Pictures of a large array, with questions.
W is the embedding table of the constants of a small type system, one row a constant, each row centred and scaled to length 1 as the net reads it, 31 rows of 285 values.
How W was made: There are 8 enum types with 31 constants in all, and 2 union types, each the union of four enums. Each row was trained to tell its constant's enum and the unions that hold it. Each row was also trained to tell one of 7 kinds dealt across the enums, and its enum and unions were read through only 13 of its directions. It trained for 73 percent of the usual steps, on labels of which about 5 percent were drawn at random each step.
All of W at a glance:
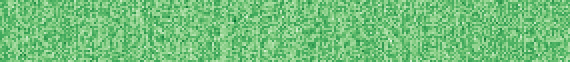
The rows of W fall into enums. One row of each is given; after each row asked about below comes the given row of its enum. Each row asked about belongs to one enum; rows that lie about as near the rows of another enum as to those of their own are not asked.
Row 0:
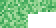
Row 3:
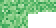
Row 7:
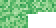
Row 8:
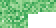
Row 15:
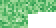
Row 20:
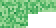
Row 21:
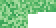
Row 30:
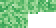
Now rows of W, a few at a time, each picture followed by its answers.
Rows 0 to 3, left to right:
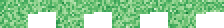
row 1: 21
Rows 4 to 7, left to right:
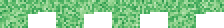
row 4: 7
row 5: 0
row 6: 7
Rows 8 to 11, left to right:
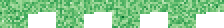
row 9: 30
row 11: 8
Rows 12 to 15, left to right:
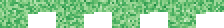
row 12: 30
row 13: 20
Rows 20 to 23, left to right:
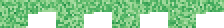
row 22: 21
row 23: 21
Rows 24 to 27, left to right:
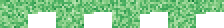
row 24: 15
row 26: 30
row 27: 7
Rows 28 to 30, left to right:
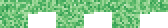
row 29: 15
